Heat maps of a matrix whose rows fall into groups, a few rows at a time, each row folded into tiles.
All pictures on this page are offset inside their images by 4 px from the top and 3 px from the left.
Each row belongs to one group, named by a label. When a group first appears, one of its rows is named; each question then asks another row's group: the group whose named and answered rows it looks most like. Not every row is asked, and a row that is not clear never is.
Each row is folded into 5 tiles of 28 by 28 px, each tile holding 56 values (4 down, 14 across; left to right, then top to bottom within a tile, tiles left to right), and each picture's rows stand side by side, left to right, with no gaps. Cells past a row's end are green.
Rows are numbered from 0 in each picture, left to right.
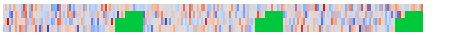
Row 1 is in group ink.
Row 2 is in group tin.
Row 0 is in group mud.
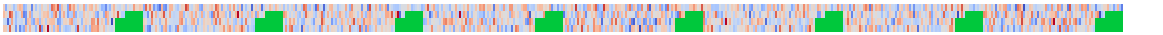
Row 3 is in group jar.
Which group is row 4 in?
tin
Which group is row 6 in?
mud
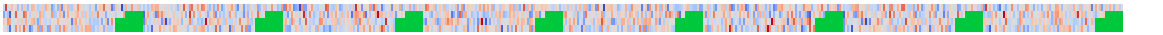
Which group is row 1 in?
ink
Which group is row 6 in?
ink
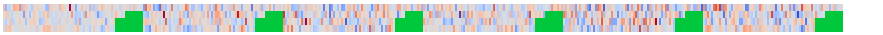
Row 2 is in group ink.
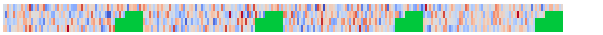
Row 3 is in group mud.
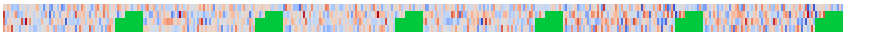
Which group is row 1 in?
jar
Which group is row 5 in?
jar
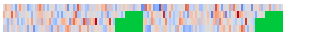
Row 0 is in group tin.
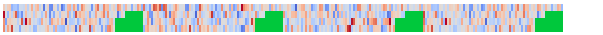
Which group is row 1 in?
mud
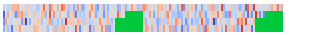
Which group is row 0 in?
ink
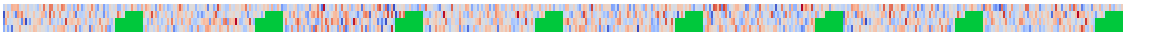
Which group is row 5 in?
mud
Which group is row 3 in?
mud
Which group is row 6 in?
ink
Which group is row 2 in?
jar
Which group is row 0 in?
ink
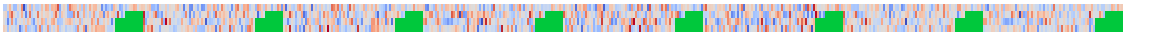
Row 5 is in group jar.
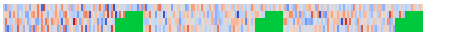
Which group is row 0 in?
jar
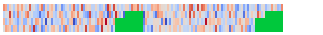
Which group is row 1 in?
ink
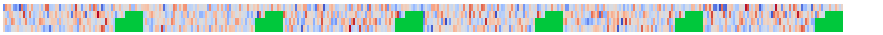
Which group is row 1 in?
tin
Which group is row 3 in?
ink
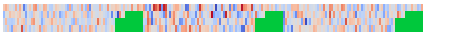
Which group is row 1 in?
mud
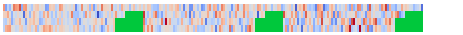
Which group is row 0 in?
mud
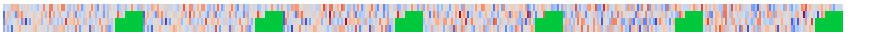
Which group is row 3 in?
jar
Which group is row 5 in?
mud
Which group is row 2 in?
ink
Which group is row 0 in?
ink
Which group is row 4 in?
tin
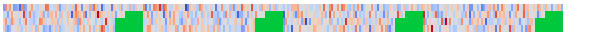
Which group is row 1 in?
mud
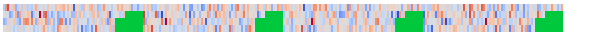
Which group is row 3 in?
ink
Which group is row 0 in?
jar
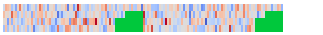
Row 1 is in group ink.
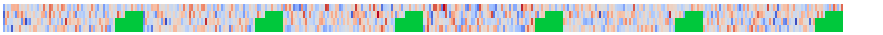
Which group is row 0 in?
ink
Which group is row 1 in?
ink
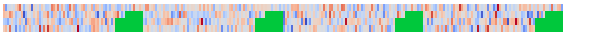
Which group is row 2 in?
ink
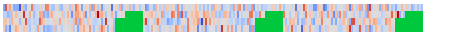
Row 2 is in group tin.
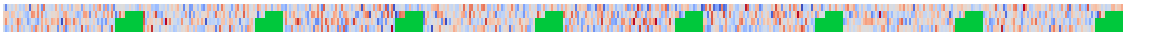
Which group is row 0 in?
jar
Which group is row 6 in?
jar
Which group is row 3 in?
ink
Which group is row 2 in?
jar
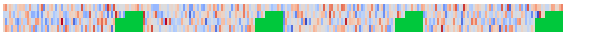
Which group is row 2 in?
ink
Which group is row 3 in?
tin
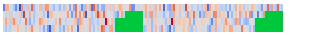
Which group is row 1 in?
tin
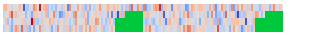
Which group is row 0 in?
tin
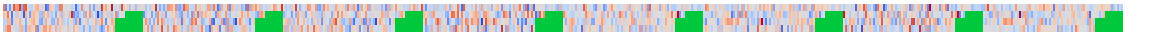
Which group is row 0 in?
mud
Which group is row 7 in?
jar
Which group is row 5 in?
jar
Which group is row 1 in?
tin
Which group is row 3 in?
jar
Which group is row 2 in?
tin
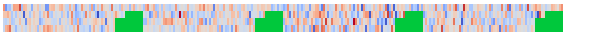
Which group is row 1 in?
jar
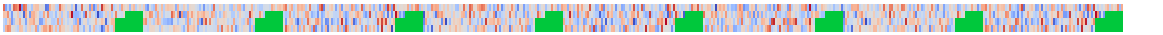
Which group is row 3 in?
ink
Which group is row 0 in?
mud
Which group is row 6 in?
ink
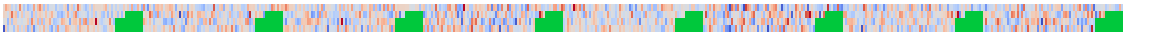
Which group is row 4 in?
mud
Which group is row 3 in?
tin
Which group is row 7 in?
jar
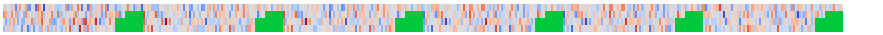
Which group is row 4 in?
ink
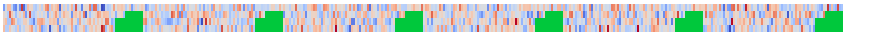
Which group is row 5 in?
tin
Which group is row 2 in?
tin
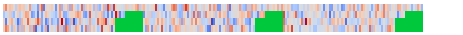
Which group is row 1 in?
tin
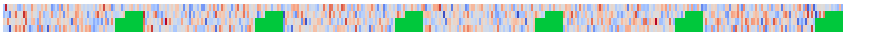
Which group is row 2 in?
ink
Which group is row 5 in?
jar
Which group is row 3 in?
mud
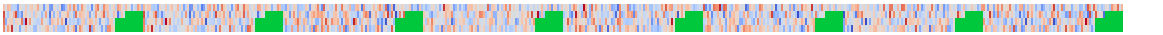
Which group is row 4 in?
mud
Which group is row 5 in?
mud
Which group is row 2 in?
jar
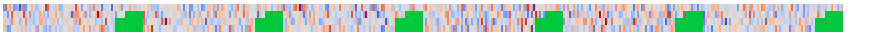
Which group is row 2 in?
mud
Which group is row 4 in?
jar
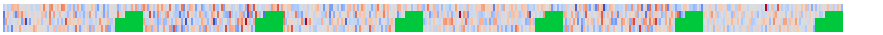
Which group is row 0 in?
ink
